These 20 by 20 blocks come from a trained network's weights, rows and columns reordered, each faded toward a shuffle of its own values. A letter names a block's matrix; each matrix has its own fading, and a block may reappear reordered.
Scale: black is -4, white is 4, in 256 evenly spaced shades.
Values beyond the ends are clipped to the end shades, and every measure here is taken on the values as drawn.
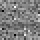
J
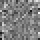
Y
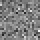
Y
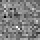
J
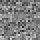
J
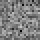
J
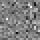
Y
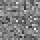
J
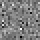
Y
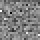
J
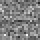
J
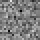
J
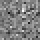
Y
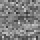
J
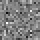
Y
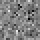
Y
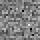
J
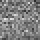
J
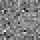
Y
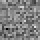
J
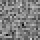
J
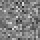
Y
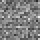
J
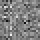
Y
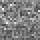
J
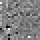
Y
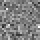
Y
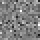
Y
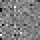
Y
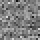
J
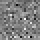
Y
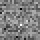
J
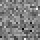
J
